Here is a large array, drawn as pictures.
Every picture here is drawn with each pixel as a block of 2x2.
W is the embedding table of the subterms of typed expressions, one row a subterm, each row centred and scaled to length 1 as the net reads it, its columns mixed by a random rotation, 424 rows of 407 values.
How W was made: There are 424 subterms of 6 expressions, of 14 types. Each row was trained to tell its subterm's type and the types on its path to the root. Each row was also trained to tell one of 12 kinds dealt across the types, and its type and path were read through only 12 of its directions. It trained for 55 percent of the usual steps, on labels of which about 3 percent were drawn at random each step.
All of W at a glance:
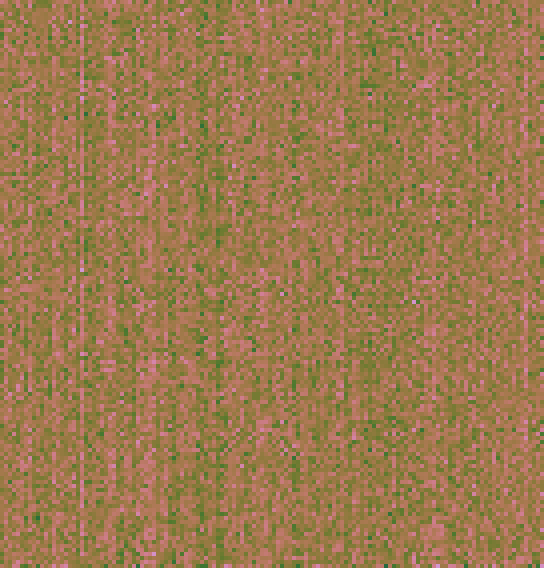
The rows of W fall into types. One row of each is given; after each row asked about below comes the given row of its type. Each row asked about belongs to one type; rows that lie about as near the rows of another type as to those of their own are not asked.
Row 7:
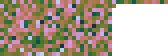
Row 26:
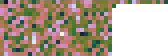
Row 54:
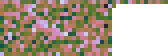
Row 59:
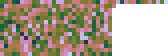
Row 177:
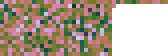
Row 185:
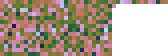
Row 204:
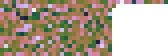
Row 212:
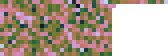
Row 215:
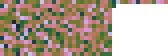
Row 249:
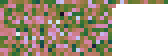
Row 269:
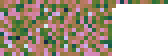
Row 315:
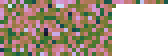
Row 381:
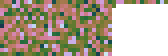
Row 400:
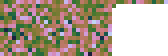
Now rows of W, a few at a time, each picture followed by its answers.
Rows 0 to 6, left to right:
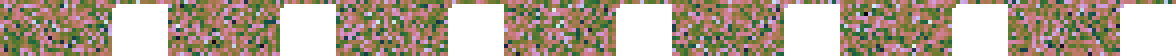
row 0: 215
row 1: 26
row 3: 177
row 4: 59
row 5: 315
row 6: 59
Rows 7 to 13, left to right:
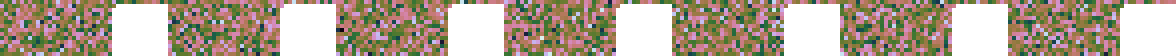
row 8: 212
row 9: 215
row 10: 204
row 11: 212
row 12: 212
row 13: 381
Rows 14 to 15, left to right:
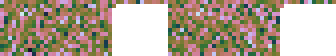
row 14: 7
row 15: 59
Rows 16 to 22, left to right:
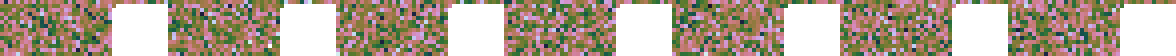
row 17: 215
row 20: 54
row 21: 7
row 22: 400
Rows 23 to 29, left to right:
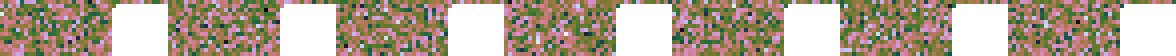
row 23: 400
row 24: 26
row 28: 249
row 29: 315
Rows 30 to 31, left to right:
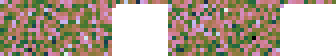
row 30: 7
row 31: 381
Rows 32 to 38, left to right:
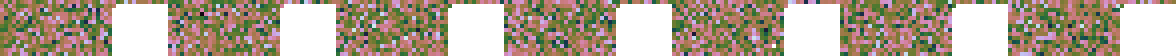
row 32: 185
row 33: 249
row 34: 315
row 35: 54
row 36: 59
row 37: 26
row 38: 204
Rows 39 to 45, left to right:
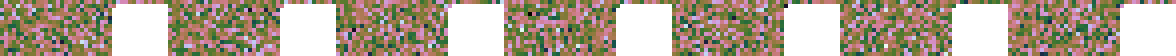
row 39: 215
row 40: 26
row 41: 59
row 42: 315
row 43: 54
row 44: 54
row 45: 215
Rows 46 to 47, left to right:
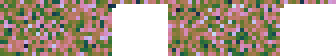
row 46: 315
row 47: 204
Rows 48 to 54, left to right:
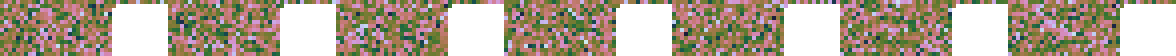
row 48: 269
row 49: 400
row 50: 204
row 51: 315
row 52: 59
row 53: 54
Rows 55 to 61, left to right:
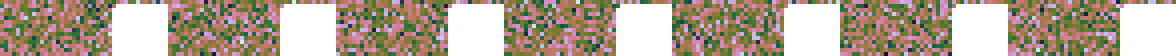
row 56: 215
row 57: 249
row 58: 26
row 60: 54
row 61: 249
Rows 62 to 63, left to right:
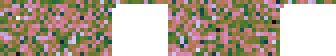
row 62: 215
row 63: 249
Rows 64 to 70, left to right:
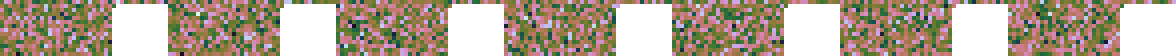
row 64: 249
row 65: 177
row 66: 215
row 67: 54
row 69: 185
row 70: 400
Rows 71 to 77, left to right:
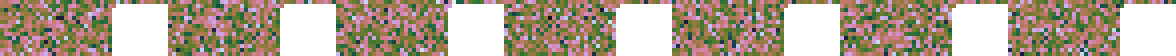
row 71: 249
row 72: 54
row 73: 59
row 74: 400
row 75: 215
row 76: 26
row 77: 315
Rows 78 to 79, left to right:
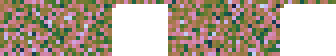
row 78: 215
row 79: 7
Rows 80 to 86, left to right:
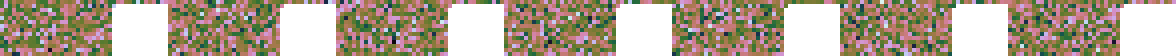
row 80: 249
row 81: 177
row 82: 400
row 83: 185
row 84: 400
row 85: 269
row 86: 215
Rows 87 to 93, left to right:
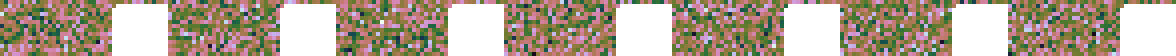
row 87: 400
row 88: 249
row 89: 215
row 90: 26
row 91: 204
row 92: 7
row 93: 204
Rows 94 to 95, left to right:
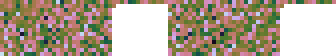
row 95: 400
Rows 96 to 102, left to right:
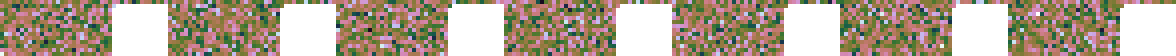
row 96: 59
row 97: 269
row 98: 400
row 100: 315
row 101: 59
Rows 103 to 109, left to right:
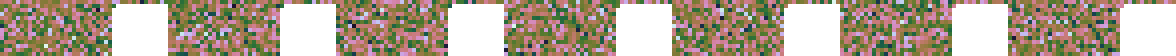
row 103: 26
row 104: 249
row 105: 54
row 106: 315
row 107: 315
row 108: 249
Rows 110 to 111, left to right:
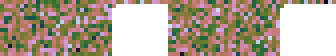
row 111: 315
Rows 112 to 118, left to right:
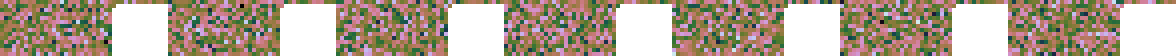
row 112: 185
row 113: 185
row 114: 212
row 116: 54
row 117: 400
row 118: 249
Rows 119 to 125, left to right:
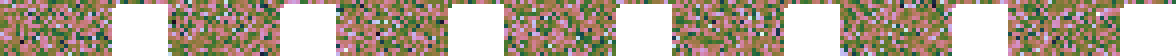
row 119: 215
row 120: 381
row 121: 177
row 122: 26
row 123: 215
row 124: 381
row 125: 269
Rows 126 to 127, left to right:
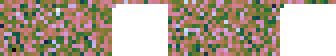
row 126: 381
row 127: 26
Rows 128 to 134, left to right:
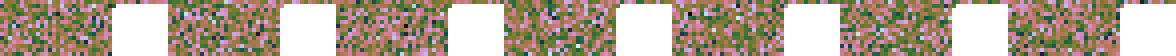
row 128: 7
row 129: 212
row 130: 185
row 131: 7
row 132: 204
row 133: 381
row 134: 215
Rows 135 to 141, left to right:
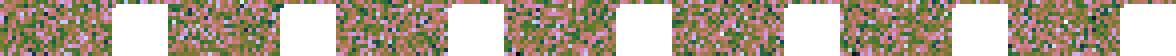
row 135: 7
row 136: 185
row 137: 204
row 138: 177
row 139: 381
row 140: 249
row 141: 185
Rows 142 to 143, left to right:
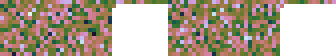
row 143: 177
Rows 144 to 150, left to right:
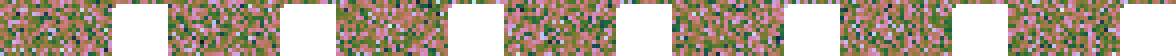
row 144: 7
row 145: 59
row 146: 381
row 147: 185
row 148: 59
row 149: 54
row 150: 59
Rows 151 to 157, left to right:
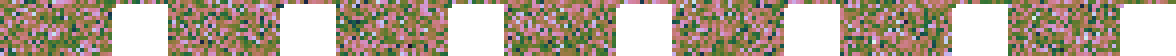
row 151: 54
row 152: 7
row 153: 269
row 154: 381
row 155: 381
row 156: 26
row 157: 185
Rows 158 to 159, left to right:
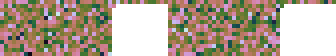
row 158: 26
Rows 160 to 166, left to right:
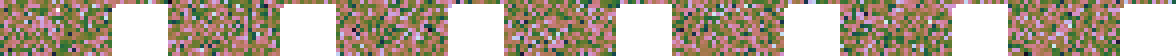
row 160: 185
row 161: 381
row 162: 59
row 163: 249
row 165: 212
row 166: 249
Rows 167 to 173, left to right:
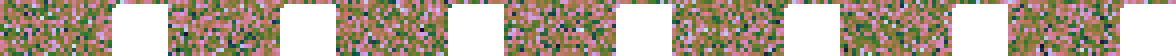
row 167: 315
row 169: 7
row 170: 59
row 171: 381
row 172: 215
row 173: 204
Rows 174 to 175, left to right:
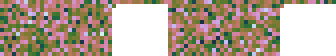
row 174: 177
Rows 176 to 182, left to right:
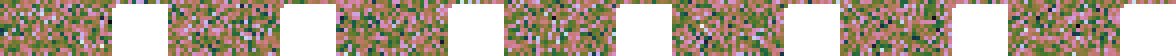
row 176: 59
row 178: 215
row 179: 400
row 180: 59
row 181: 204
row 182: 185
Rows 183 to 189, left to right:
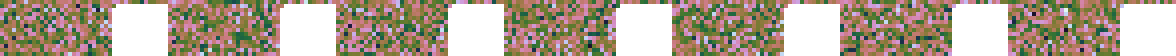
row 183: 212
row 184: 204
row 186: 400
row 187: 400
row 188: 215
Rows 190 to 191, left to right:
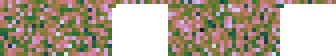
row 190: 26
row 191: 204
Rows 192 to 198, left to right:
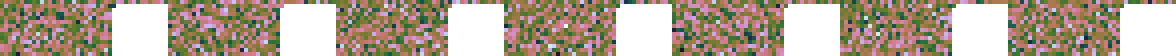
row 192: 249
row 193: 54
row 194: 381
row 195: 269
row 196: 215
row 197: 249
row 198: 269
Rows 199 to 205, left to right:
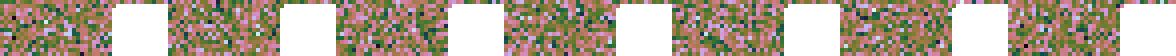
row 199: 212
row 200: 215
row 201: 59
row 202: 54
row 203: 54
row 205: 215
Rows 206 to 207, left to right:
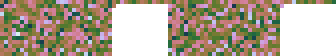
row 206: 7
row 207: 269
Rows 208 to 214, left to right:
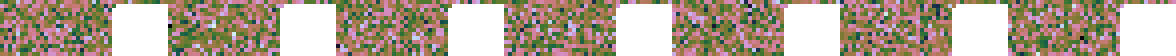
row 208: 26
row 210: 177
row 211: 212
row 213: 26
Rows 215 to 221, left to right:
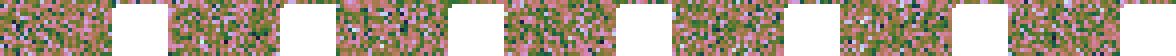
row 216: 400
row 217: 400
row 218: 400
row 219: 315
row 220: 7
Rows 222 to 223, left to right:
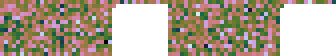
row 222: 215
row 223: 315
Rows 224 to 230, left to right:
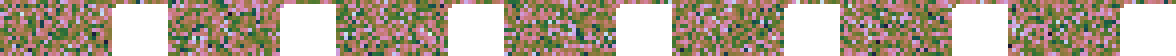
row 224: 7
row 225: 269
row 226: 381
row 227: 212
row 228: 185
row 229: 204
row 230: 185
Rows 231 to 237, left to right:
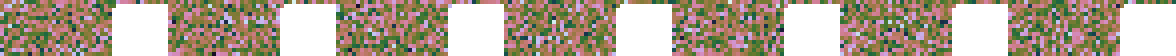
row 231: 315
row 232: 212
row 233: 381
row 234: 315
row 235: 212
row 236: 177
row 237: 315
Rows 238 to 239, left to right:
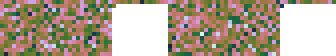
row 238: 400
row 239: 54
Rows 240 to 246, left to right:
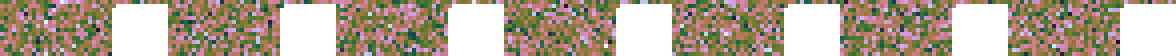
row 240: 7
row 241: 381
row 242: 204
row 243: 215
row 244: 54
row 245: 212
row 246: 249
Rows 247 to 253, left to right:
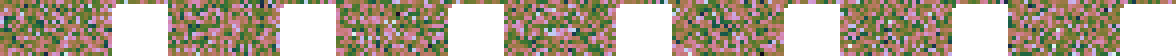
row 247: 212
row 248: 212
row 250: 26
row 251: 400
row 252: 315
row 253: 54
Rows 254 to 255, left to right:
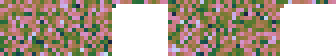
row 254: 7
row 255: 249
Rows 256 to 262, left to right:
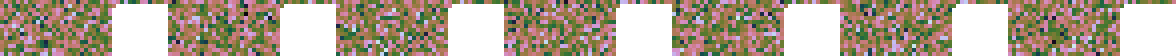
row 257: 7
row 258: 26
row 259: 381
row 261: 315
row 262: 400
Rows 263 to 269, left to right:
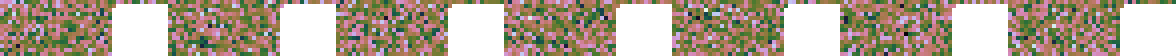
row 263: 215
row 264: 59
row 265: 7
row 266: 54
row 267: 204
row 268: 177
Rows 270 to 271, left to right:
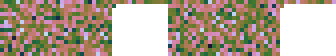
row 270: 7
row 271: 381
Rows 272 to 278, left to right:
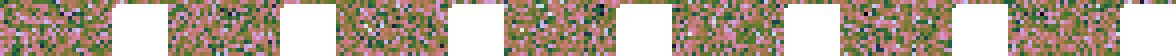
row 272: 249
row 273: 249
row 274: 59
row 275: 26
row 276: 177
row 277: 315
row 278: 249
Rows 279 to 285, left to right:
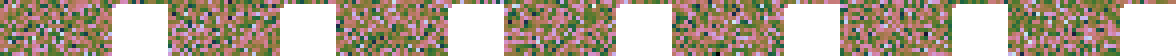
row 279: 269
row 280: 381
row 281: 59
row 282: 381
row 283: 381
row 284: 269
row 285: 177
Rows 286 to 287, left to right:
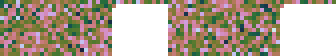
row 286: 269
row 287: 26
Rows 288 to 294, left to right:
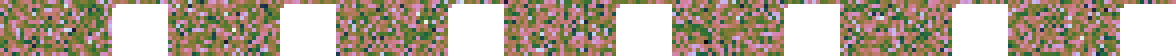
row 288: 26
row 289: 26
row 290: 185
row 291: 381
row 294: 400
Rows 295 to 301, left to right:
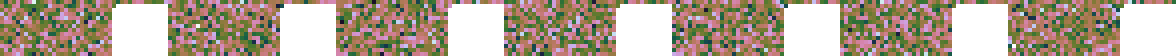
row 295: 400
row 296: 204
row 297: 381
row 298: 400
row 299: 54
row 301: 204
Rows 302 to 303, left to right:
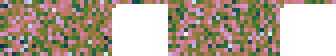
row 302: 59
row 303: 177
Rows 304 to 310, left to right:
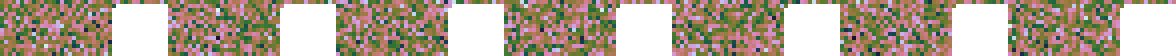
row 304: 269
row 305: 315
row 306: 59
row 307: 204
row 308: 54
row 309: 400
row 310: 315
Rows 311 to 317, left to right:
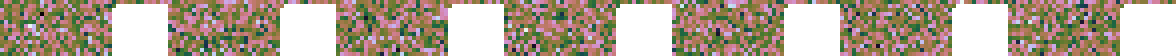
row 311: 381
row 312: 7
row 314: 7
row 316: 315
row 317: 7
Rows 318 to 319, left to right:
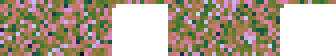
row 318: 215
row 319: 7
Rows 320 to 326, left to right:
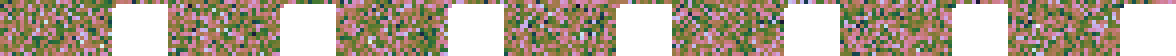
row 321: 269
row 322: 204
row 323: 185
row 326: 381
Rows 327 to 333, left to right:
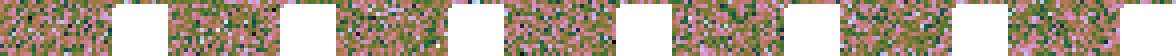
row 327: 185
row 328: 185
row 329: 204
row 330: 315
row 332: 204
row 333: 400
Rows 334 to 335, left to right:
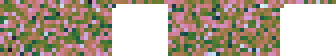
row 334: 7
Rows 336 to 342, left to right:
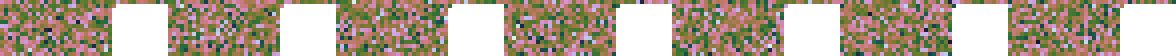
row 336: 249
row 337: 381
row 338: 26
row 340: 215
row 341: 7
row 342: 26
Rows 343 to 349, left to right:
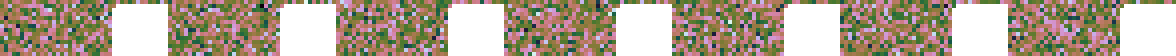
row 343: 315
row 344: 269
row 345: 185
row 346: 269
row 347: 185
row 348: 381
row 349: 54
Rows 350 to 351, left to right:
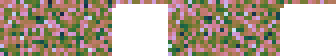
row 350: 215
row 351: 215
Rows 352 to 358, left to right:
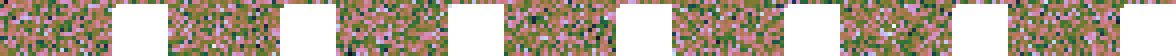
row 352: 7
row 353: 185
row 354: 249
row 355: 185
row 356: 269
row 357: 381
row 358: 7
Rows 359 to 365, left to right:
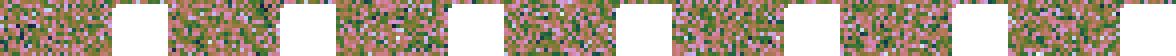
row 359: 315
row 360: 400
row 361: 26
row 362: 54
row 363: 269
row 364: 212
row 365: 269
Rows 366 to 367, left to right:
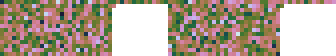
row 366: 269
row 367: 212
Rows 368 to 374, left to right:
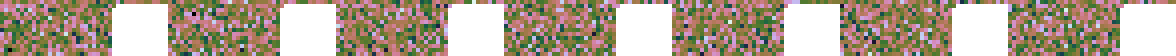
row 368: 215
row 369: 7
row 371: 59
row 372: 185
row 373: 59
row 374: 381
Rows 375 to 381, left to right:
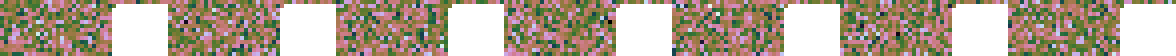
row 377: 269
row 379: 26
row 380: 381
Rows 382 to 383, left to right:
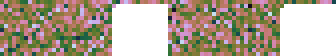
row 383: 177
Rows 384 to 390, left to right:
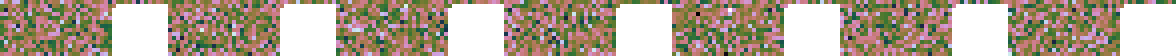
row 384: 54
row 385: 59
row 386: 204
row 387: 269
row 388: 269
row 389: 212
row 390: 54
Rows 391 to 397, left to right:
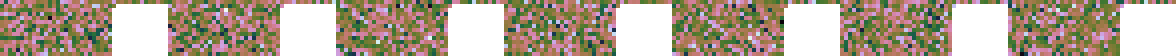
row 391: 7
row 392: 400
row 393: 381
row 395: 54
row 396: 185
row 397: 249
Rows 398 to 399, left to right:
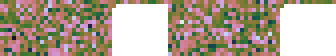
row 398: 400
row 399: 177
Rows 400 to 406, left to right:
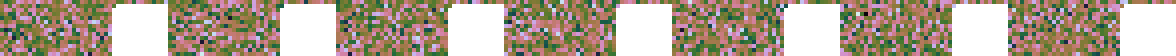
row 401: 54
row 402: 177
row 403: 249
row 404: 26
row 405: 381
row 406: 212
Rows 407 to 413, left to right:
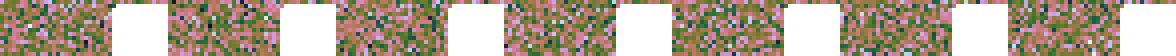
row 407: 204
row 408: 212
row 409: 204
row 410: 185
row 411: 315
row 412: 7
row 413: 381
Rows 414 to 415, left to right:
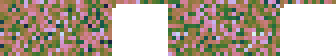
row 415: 54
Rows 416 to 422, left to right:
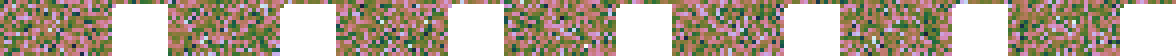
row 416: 269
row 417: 204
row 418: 212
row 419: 269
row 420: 26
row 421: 185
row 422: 269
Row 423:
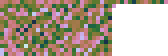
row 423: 59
